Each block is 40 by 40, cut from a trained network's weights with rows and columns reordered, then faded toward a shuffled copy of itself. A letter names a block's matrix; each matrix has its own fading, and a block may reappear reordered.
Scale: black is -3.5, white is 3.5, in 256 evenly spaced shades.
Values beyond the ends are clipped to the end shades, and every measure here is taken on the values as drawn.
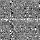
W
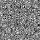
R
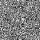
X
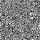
R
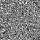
X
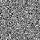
X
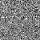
X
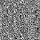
X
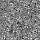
R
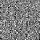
X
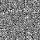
R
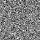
X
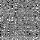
W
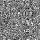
R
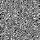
X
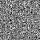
R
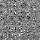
W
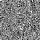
R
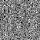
X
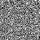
R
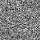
X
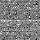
W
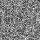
R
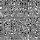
W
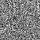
R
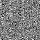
R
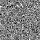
X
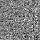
R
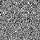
R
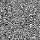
X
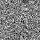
R
